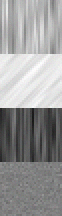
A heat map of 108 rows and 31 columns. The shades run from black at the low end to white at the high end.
The table splits into 4 rows of 1 panel. Panel 1,1: high, streaked downward. Panel 2,1: very high, slanting up to the right, faint in contrast. Panel 3,1: low, streaked downward. Panel 4,1: middling, fine-grained, faint in contrast.
